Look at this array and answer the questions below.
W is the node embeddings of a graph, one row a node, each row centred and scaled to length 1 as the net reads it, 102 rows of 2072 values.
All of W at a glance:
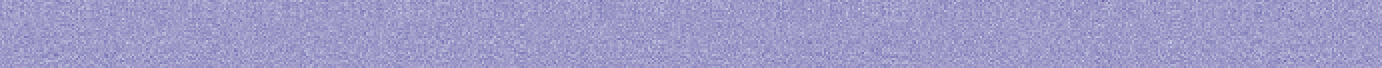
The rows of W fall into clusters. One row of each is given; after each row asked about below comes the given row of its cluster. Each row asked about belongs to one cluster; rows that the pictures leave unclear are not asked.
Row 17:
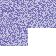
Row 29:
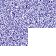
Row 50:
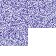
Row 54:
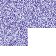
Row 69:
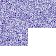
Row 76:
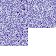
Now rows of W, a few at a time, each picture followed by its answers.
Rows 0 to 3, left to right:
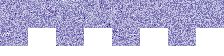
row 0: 69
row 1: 29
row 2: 69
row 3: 76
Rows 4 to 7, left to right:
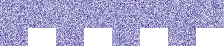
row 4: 76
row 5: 50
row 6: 76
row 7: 29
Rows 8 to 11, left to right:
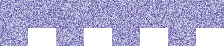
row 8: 69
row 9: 54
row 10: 29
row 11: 69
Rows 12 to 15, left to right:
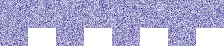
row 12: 29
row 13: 29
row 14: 76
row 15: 69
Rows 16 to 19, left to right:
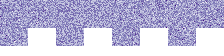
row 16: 17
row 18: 29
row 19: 69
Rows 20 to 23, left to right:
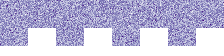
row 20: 69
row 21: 29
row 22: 54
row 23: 69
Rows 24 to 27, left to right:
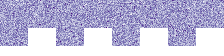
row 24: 29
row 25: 69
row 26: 76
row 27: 17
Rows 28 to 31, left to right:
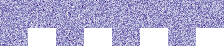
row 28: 17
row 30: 50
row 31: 76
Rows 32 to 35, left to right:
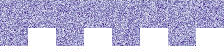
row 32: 29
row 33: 17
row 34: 29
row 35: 54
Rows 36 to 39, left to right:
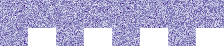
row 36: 76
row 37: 54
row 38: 76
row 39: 54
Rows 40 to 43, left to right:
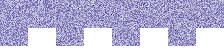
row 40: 29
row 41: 17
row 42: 50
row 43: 69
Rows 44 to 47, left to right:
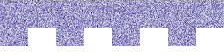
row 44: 54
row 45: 54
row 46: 17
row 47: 29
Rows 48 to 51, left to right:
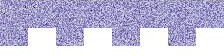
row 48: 50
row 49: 17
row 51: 17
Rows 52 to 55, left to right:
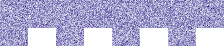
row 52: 50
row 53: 69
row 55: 54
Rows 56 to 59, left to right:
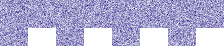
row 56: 76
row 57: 29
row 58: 17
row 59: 50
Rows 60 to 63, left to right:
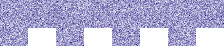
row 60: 69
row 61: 54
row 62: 69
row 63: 69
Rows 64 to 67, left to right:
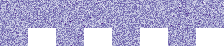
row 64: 69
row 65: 50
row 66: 76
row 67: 17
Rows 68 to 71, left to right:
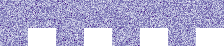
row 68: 54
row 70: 54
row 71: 76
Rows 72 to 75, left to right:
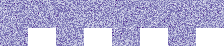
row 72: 76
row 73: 17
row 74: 50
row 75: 17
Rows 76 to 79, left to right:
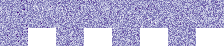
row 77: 76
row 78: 50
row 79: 29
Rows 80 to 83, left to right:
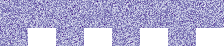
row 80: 17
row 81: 69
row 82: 69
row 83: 50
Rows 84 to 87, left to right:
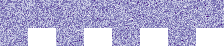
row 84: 54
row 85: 54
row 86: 50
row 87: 29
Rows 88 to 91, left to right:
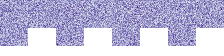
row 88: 17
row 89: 17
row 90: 50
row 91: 76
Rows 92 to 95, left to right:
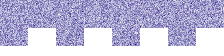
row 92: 76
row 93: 29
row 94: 50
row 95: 29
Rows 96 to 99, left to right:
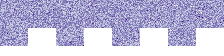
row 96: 69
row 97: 54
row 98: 17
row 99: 50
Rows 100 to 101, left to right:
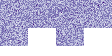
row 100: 69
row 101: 17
